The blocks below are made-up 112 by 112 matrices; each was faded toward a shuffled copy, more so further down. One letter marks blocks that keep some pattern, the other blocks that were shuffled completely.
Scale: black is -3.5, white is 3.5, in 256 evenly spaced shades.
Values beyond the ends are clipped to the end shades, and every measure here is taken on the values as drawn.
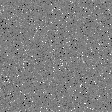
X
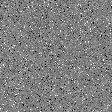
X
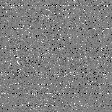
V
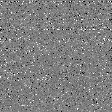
V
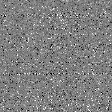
V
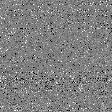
V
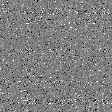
V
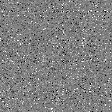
V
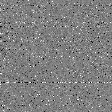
V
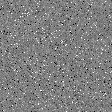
X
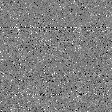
V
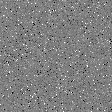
X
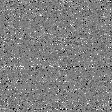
V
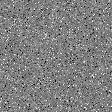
X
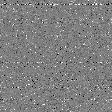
V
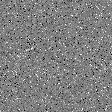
X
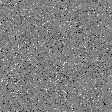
X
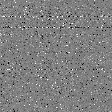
V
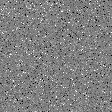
X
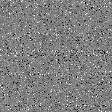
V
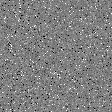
X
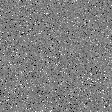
X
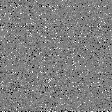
V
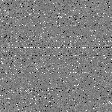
V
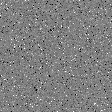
X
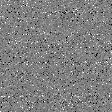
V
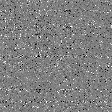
V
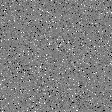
X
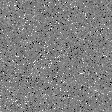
X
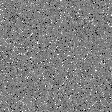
X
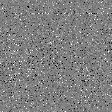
V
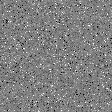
X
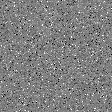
X
